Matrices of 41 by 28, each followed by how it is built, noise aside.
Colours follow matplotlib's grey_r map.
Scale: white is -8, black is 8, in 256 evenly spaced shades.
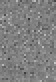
noise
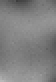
smooth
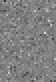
noise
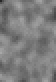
smooth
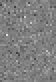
noise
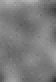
smooth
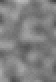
smooth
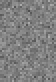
noise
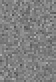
noise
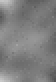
smooth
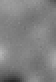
smooth
